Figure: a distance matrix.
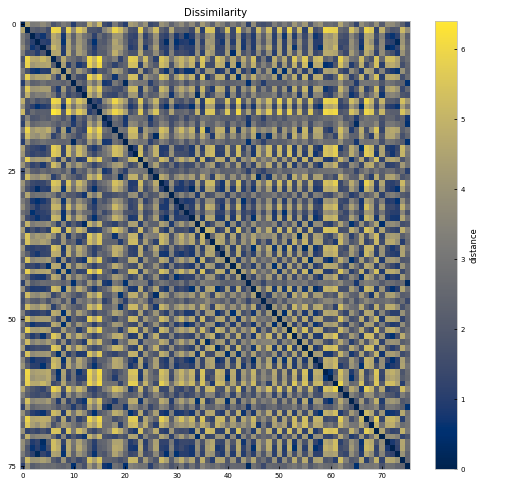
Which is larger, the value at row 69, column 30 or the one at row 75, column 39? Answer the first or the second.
the second
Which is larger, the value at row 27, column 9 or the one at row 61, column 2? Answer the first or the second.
the first
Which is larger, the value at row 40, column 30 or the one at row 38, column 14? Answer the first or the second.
the first
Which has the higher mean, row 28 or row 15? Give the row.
15
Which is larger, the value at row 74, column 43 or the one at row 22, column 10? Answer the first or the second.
the first
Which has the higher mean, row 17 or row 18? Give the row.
18
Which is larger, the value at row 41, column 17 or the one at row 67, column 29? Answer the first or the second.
the first
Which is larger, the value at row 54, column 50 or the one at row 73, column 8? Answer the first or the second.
the first
